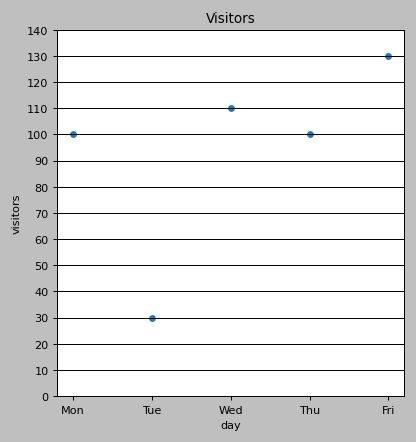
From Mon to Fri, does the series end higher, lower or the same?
higher
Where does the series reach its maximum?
Fri
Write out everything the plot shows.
Title: Visitors
x-axis: day, ticks Mon Tue Wed Thu Fri
y-axis: visitors, ticks 0 10 20 30 40 50 60 70 80 90 100 110 120 130 140
Values:
100 30 110 100 130
